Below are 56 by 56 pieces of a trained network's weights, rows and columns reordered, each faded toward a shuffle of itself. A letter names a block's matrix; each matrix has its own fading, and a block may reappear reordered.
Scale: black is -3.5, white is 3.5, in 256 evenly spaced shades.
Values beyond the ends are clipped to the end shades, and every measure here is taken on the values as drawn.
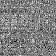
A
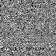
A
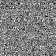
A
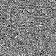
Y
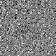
Y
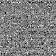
A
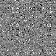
Y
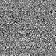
A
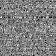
A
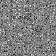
Y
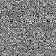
A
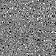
Y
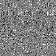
Y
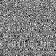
A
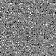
Y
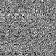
A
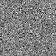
Y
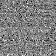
A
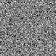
Y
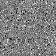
Y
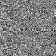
Y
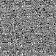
A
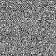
A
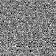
A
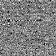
A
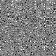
Y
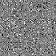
Y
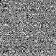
A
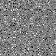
Y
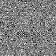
A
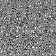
Y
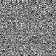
A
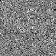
Y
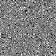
Y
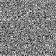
A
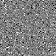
Y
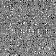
Y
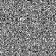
A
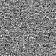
A
